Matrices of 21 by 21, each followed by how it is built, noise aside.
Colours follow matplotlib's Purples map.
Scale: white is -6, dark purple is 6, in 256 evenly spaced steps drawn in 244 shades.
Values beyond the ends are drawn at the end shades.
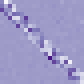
banded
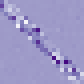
banded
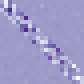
banded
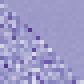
lower triangular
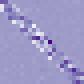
banded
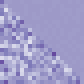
lower triangular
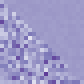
lower triangular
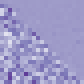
lower triangular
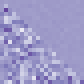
lower triangular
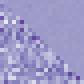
lower triangular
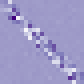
banded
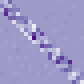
banded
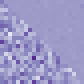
lower triangular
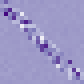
banded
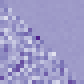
lower triangular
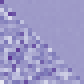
lower triangular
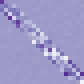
banded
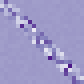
banded
